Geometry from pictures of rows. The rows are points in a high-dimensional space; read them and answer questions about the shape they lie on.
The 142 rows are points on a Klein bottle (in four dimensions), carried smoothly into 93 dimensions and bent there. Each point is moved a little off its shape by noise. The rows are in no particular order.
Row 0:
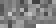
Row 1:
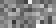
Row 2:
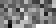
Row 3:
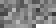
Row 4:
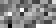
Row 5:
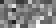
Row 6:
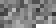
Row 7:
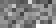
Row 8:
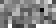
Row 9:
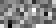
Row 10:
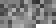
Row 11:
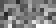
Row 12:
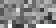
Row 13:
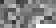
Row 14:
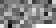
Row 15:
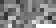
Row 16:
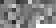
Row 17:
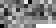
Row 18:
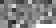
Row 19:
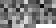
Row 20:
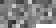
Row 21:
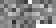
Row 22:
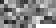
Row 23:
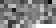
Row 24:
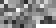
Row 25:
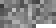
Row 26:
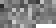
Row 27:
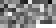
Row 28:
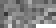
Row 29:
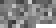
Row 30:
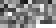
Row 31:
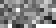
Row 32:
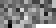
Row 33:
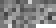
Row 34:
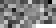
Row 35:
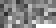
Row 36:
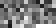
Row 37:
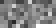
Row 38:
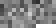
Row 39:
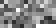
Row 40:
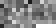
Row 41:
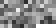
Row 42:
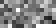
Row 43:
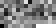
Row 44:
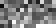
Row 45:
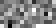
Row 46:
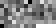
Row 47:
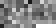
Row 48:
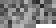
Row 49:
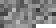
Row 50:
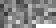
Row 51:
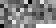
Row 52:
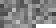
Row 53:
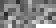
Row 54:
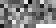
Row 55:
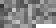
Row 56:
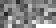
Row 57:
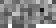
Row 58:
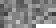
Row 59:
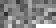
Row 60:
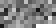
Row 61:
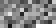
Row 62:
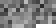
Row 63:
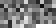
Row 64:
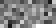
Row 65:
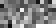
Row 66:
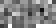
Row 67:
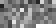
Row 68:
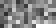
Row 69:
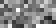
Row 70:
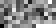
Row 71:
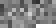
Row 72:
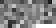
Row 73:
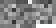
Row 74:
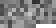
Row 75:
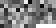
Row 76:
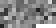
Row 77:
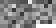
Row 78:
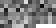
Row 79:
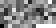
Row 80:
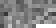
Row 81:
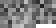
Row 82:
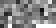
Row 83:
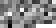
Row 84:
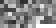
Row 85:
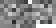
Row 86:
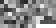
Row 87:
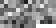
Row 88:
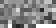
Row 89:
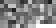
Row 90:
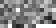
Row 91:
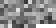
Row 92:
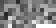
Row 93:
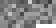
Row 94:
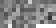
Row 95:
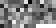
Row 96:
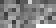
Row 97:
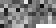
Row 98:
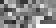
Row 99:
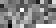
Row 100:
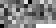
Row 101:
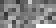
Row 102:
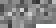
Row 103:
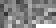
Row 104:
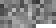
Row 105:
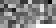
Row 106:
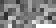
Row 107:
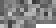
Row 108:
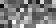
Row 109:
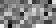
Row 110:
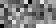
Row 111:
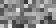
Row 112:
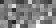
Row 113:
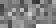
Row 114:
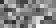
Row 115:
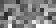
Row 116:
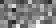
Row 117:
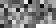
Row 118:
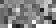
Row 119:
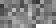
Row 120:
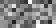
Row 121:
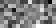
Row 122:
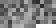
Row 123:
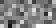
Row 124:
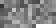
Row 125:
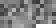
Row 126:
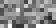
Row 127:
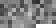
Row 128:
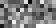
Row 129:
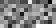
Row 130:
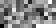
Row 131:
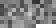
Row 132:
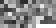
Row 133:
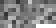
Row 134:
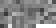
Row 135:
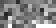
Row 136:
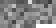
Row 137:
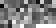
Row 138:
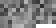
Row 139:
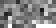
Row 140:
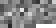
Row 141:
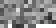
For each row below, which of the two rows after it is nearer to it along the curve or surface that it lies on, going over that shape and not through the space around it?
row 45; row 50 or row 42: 50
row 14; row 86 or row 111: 86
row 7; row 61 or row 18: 61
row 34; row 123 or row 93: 123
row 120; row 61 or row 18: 61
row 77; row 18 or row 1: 1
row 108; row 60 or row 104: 104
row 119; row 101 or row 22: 101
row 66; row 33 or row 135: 33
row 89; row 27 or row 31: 27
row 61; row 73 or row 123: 73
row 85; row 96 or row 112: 96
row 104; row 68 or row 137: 68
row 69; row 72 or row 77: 77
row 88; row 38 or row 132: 132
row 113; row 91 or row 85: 85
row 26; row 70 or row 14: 70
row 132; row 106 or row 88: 106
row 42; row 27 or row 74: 27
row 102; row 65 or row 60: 65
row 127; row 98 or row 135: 135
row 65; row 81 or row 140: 140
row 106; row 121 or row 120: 120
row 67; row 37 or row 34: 37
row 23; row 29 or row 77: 29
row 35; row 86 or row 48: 48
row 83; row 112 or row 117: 112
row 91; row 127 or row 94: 94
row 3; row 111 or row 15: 15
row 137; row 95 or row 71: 95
